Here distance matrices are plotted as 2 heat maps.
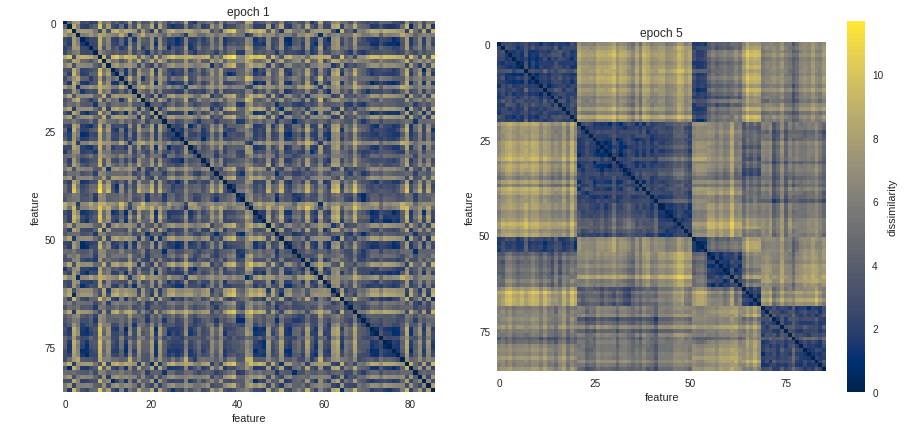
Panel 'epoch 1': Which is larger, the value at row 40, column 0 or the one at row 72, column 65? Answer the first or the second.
the second
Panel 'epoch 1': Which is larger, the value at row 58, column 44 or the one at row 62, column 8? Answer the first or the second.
the second
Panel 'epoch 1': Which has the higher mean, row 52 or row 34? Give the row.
34
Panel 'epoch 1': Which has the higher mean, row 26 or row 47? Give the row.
47
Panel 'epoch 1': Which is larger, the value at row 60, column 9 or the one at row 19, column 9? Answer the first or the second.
the second
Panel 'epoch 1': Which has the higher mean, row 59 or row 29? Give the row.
59
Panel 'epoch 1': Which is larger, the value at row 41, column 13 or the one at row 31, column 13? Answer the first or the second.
the second
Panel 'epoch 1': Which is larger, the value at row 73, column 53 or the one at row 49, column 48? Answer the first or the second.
the second
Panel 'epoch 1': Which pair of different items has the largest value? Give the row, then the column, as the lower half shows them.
39, 8
